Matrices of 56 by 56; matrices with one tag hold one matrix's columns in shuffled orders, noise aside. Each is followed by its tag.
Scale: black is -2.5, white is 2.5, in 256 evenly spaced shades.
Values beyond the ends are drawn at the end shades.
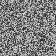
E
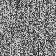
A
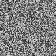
E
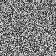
E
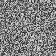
E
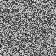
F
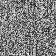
A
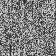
A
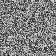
E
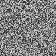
F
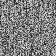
A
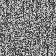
A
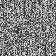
A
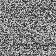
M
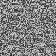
F
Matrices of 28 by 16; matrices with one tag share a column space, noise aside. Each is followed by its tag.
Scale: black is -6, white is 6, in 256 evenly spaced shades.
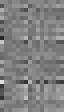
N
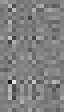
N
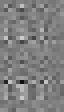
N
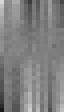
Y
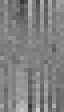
Y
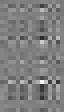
N
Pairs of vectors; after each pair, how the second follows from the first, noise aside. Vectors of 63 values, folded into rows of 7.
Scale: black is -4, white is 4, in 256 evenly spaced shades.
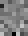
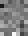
sign-scrambled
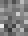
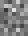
shuffled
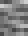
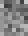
sign-scrambled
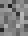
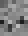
shuffled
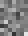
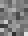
copied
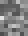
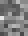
copied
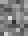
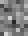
copied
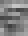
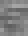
shrunk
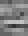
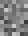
shuffled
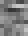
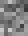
shuffled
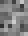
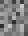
sign-scrambled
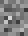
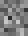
sign-scrambled
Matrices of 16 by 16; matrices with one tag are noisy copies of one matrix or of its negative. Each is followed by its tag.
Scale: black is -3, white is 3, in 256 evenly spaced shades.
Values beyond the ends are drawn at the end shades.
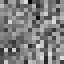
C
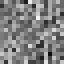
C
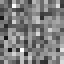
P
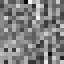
C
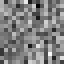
C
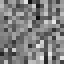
C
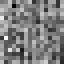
P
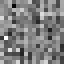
P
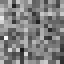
P
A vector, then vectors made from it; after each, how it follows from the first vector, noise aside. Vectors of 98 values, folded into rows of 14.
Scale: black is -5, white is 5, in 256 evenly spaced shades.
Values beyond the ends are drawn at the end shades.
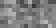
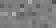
partly zeroed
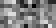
scaled up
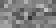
wrapped around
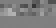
partly zeroed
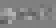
partly zeroed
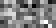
scaled up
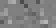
partly zeroed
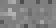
partly zeroed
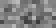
wrapped around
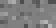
partly zeroed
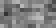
wrapped around
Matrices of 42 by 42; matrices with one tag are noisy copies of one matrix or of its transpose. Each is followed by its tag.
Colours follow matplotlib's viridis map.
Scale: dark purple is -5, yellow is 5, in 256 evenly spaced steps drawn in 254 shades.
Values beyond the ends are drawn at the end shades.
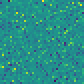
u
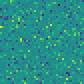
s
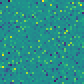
u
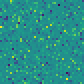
s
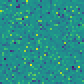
s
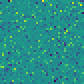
u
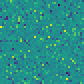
s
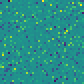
u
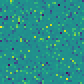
s
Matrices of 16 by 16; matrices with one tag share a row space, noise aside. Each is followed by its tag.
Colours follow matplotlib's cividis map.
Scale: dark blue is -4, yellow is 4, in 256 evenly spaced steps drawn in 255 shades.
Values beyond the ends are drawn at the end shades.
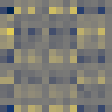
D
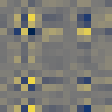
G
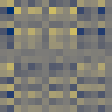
D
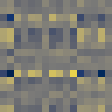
D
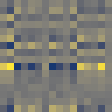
D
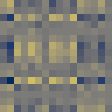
D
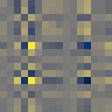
G
